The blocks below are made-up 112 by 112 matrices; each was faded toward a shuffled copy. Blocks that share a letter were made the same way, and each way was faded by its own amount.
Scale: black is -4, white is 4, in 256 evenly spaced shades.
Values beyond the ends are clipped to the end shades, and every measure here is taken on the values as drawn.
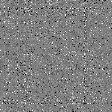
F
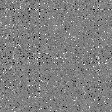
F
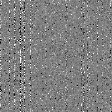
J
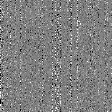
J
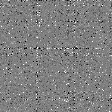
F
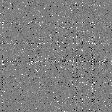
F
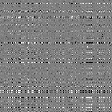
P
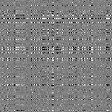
P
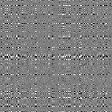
P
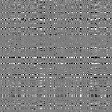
P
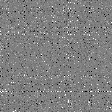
F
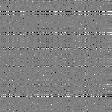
P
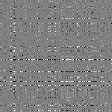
P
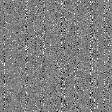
J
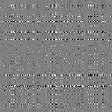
P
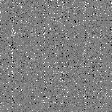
F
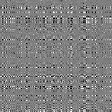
P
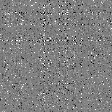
F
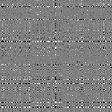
P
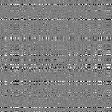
P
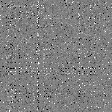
F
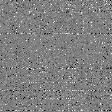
F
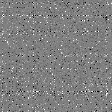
F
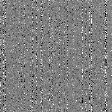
J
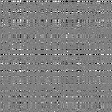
P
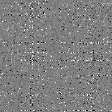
F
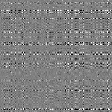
P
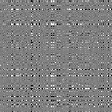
P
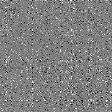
F
